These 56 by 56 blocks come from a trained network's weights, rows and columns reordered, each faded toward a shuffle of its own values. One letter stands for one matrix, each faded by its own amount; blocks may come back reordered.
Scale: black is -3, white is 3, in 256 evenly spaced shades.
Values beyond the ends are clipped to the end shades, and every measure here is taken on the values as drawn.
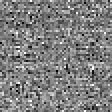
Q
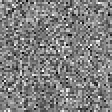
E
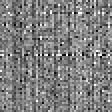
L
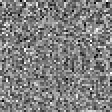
E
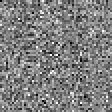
E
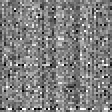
L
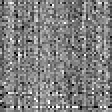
L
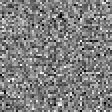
E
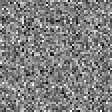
E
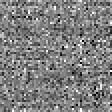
Q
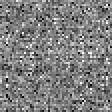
Q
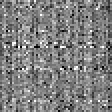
L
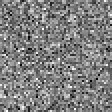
E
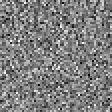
E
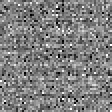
Q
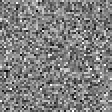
E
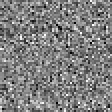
E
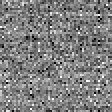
Q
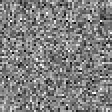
E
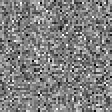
E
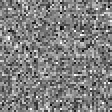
E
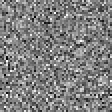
E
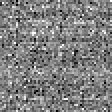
Q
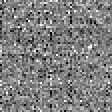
Q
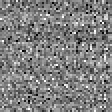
Q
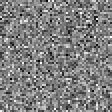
E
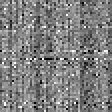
L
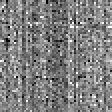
L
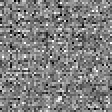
Q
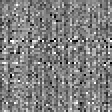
L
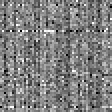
L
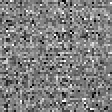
Q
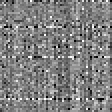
L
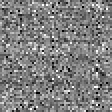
Q
